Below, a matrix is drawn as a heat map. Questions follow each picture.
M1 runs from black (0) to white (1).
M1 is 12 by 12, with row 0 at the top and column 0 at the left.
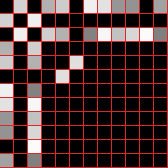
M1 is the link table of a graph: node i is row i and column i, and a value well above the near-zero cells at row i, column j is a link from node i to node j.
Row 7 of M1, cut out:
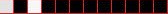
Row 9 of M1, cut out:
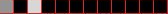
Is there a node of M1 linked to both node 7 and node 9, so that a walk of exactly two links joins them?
yes
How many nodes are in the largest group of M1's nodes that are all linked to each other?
2
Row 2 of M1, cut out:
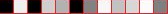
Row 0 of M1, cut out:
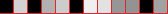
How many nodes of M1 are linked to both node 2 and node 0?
8
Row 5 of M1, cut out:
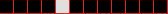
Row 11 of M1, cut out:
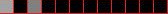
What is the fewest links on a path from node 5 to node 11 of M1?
3
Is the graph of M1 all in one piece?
yes
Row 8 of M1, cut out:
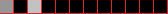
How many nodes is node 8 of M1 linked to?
2
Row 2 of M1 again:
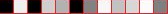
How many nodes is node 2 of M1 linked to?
9
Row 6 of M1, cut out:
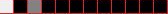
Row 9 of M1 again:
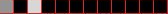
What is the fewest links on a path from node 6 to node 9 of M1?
2
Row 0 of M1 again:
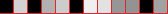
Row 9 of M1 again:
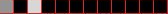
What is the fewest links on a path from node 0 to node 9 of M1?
1
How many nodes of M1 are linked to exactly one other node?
2
